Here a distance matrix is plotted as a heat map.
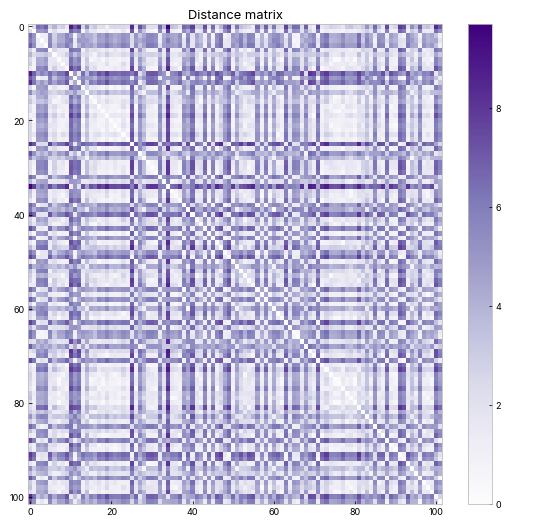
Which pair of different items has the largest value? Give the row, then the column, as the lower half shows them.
34, 0
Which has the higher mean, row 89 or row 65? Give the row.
65
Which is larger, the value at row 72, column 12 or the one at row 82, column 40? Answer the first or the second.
the first
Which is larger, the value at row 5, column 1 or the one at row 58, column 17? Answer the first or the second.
the second
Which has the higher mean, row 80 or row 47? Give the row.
47
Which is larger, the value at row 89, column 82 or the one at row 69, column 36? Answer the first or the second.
the second
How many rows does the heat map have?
102
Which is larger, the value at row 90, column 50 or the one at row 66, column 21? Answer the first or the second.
the second
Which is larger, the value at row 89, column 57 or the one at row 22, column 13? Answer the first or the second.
the first
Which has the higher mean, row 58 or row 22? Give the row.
58
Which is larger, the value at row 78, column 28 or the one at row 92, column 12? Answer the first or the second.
the second
